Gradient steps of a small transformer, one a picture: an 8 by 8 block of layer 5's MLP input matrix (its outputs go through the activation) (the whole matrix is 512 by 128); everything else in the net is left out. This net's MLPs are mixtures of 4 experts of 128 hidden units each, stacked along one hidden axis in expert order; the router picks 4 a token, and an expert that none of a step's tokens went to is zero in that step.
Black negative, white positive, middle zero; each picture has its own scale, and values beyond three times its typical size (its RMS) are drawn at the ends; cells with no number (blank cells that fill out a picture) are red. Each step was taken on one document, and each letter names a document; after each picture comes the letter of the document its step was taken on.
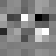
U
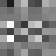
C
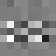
C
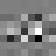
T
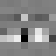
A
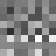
T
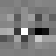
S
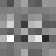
C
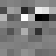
U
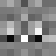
T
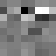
U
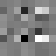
U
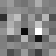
T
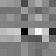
A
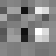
U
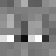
C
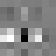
A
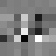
S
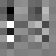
C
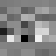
U
